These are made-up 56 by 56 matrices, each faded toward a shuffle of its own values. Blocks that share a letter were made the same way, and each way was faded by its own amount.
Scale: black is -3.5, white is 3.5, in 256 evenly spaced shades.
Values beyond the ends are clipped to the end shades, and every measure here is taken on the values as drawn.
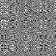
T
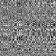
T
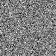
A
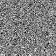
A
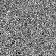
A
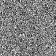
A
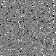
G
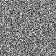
A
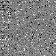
G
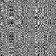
T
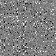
G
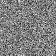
A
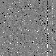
G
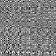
T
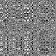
T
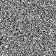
A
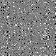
G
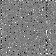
G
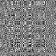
T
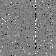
G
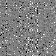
G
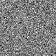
A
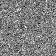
A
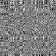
T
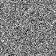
A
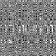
T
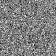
A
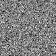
A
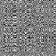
T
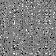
G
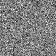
A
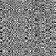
T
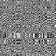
T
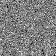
A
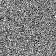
A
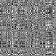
T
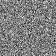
A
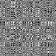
T
